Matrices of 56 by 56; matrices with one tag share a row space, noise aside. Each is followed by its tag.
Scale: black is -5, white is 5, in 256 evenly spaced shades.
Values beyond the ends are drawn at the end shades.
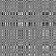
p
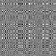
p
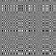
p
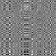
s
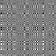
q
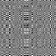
s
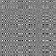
p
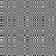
q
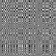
p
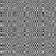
q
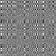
q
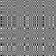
q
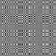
p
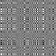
q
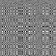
p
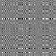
p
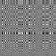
p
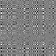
q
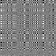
q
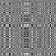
s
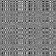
p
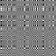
q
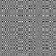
p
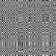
p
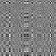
s
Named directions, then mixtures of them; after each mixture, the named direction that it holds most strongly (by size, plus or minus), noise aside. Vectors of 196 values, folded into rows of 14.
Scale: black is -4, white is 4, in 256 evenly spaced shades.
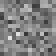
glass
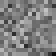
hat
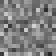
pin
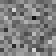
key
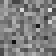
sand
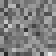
pin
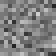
hat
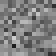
hat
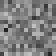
pin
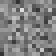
sand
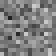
glass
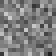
pin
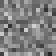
pin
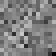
hat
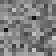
key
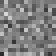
pin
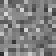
pin
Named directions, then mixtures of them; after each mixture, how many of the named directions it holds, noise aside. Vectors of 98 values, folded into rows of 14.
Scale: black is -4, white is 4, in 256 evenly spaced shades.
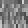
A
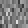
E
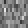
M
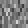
one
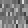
two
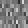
two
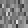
two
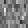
one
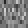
one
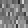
two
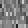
three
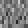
one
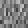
three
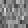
one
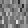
one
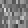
two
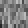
three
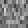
one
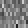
three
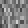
two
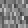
two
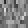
one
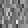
one
